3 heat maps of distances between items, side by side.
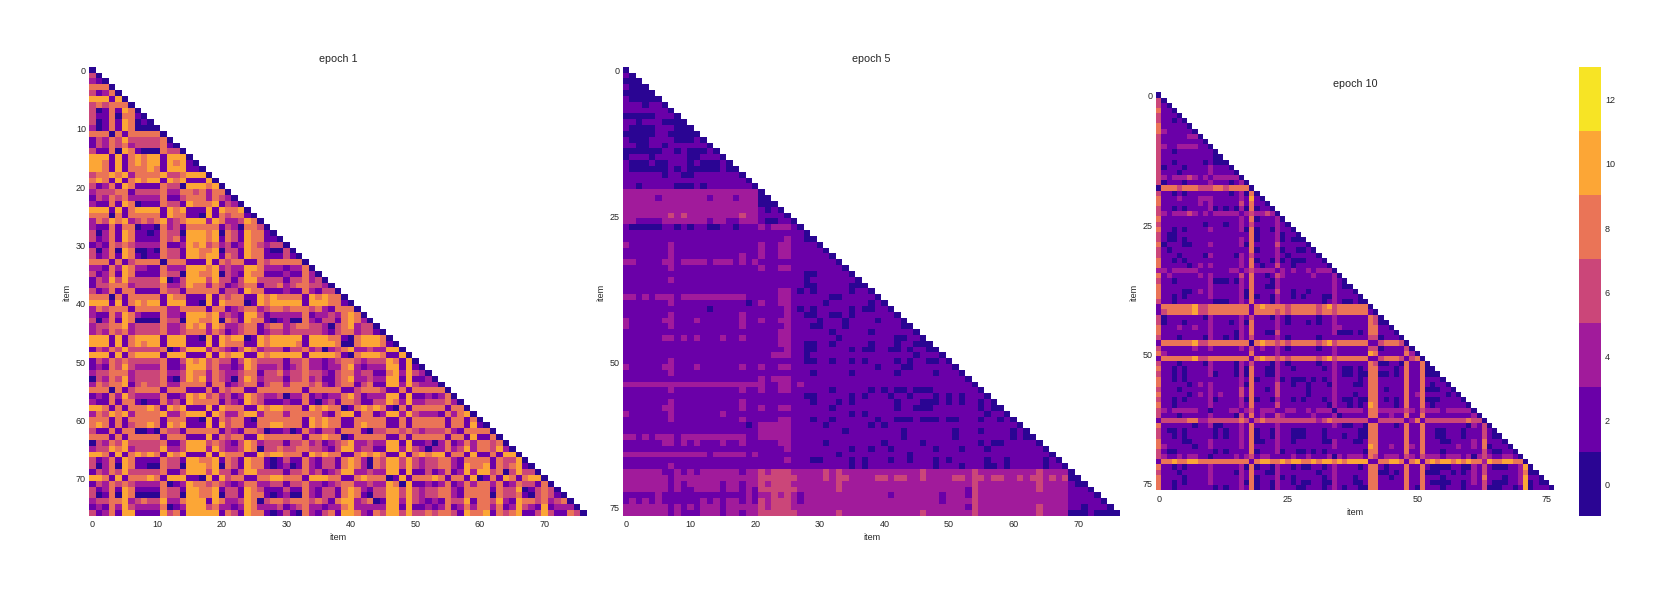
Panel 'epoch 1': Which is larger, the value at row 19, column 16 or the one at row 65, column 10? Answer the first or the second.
the second
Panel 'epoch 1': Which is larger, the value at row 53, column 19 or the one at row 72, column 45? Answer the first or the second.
the first
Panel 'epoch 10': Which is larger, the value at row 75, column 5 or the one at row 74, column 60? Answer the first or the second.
the second
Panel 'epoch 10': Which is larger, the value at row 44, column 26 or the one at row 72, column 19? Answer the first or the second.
the first
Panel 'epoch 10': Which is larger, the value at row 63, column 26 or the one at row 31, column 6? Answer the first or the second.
the first
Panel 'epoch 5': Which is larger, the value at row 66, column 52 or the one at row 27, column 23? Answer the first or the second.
the second
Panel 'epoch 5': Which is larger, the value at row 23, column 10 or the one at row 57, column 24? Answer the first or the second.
the first
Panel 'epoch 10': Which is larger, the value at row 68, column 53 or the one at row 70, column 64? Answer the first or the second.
the second
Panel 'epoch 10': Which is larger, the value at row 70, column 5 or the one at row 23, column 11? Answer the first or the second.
the second
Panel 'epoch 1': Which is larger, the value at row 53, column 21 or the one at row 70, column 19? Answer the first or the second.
the first
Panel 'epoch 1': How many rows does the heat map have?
77
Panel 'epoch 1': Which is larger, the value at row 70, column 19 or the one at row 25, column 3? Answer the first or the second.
the first
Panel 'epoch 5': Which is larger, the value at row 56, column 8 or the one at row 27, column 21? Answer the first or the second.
the second
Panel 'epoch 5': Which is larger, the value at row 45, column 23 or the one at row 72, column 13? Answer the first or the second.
the second
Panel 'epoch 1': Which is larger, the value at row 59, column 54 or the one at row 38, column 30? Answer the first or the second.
the second
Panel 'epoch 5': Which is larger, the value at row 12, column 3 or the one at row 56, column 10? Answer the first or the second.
the second
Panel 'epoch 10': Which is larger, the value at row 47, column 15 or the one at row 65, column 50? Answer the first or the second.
the second
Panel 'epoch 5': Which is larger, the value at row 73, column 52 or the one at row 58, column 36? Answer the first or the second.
the first
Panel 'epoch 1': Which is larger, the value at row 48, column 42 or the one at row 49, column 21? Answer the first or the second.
the second
